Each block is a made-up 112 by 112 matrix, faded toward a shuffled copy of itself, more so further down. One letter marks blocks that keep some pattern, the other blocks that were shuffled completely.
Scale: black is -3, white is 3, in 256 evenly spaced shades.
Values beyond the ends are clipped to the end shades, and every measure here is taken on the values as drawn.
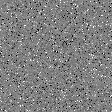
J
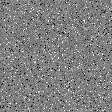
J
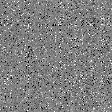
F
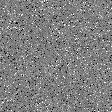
J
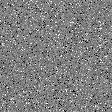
J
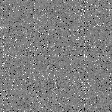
F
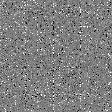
F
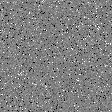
J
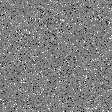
J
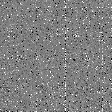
F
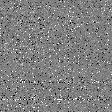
F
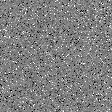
J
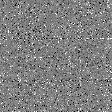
F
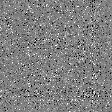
F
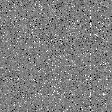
F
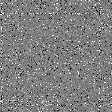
F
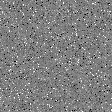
J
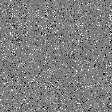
F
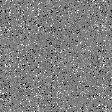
F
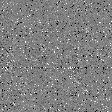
F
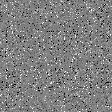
F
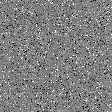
J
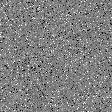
J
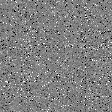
F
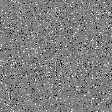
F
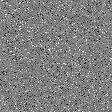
J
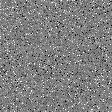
J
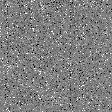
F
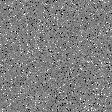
J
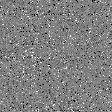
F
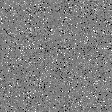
F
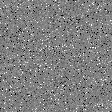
J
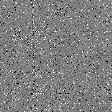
F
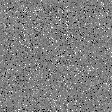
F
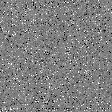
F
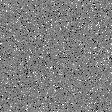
J
